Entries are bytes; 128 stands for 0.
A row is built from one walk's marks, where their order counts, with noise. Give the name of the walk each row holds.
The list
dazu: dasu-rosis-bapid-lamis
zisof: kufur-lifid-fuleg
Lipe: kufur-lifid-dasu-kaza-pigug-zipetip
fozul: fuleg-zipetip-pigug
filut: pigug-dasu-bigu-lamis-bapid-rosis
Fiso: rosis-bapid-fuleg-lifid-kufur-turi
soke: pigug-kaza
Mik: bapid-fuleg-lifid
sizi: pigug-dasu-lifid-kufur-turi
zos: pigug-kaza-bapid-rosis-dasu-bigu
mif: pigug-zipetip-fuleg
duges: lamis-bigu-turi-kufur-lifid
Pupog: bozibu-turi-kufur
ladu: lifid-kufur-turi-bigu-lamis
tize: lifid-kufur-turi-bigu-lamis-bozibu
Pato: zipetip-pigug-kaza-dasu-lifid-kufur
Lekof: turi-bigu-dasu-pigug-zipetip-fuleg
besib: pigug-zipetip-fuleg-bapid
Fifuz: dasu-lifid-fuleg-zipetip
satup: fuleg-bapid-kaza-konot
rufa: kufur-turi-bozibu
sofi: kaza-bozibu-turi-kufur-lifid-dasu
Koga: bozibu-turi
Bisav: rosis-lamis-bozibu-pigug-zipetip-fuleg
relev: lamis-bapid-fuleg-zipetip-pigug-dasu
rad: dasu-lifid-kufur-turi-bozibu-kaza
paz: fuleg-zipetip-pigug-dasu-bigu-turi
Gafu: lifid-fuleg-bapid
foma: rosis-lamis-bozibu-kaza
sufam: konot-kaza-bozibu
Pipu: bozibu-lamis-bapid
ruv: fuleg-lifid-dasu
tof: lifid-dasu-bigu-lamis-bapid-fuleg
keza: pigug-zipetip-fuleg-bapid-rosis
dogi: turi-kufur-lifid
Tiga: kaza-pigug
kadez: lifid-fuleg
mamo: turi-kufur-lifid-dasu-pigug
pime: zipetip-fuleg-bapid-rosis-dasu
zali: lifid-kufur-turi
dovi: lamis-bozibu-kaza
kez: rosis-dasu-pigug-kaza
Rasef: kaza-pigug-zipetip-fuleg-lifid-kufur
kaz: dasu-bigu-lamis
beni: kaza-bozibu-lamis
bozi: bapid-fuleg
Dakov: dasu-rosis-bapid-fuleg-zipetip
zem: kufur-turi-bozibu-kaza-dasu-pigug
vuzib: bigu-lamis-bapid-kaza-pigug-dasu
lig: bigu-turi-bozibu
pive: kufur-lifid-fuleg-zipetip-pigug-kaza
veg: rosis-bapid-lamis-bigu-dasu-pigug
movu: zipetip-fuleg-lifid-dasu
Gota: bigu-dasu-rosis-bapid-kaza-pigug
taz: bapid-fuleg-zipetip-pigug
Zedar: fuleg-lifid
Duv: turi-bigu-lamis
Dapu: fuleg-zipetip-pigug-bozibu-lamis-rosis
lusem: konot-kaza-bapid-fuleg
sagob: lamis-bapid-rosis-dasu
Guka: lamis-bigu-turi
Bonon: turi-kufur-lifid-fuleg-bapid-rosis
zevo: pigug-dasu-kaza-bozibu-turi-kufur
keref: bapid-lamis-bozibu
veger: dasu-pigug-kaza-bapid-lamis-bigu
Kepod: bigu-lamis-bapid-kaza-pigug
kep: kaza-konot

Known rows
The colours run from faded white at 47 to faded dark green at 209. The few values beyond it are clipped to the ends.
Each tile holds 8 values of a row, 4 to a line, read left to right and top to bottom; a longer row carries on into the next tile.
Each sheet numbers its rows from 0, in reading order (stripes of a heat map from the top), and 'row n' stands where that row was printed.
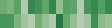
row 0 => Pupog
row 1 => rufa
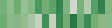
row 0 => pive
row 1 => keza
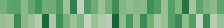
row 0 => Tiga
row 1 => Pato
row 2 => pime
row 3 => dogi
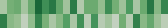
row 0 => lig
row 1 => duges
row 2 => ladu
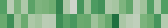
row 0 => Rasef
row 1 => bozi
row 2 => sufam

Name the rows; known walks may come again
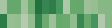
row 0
lig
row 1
Zedar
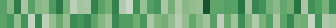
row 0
dogi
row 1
filut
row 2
bozi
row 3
veger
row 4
mamo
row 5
zali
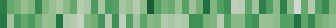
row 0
sagob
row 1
sufam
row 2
zos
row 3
kaz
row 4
tof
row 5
keza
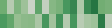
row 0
satup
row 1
zem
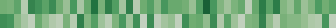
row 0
Pupog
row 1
ladu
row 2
duges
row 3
veg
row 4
tize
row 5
pive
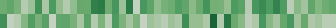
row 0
foma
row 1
Lekof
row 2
Pato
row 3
Tiga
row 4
rufa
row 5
Rasef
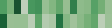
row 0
sofi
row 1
movu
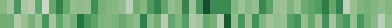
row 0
kep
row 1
dazu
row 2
Bisav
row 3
paz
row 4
pime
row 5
fozul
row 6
zisof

